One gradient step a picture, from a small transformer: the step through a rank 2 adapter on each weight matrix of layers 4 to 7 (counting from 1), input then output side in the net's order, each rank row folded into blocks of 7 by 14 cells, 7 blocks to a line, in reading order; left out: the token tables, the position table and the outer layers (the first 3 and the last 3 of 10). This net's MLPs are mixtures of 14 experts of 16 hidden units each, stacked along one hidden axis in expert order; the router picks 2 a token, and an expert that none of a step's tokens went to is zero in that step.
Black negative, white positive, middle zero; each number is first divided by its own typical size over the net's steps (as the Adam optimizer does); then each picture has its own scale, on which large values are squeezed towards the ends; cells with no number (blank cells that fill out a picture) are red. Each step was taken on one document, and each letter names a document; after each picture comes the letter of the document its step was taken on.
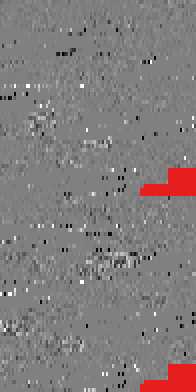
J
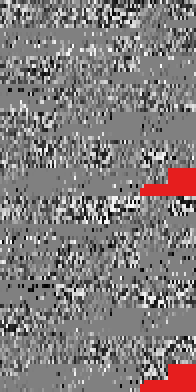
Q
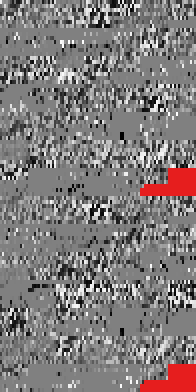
Q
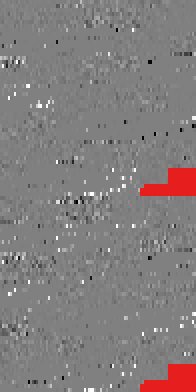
J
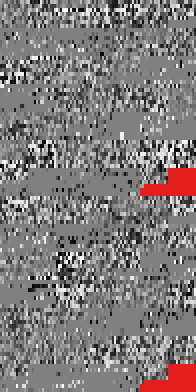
Q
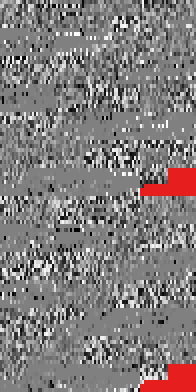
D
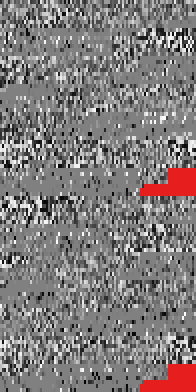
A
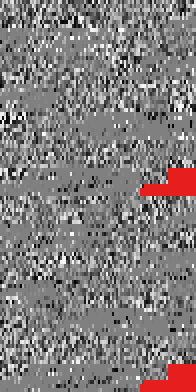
D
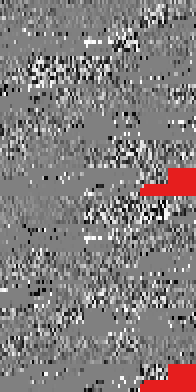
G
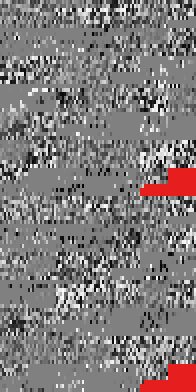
Q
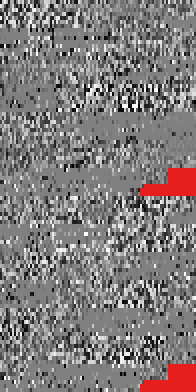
D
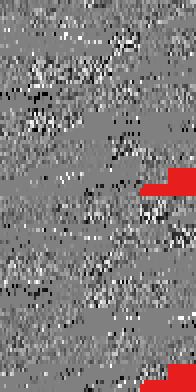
G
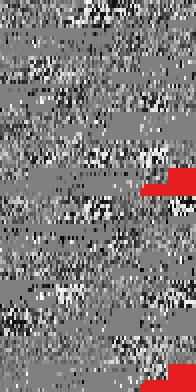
Q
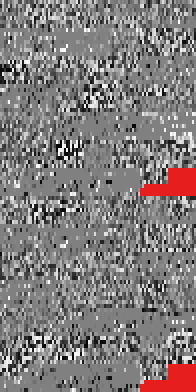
A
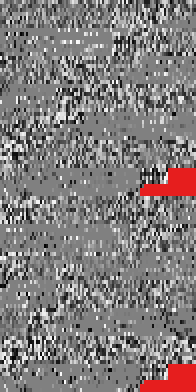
A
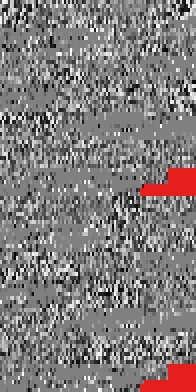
D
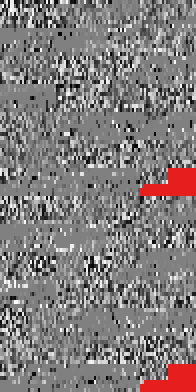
D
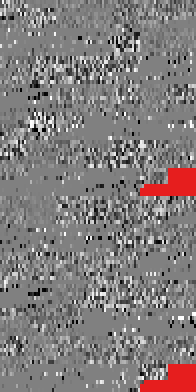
G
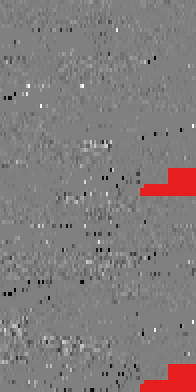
J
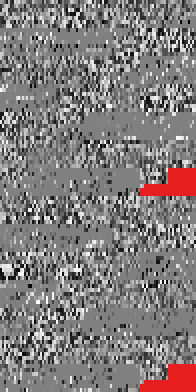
A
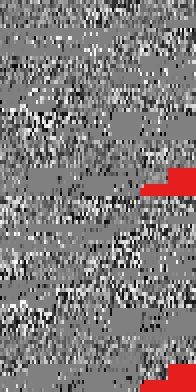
Q
